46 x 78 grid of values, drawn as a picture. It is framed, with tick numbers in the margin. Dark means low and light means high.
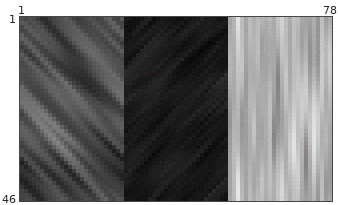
The table splits into one row of 3 panels. Panel 1,1: low, slanting down to the right. Panel 1,2: very low, slanting up to the right, faint in contrast. Panel 1,3: high, streaked downward.
